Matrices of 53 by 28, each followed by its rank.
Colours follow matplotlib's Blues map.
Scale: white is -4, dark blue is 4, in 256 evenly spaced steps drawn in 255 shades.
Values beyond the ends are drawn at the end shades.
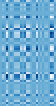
one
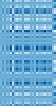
one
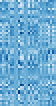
three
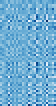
two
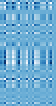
one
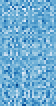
five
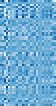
three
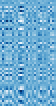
two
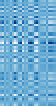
one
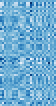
three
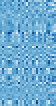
three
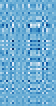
two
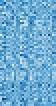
five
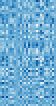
three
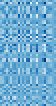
two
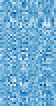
five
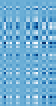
one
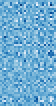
five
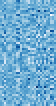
five
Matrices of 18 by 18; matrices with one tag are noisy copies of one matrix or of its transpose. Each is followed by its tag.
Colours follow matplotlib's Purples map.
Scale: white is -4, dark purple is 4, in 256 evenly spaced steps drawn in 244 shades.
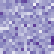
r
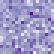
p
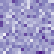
r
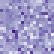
p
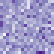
r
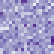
r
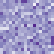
r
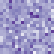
p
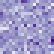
r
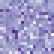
p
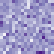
r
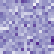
r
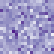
p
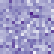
p
